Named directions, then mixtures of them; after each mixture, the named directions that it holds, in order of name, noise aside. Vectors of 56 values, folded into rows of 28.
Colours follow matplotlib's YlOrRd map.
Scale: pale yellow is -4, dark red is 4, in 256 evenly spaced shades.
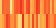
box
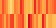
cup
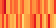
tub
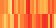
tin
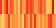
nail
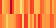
box, cup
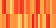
box, tub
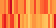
tin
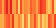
nail, tin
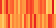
nail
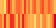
tin, tub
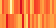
box, cup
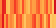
nail, tub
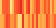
box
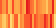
nail, tin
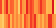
nail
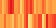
cup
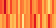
nail, tub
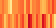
cup, tin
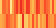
box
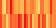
box, tub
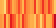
tin, tub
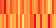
nail, tub
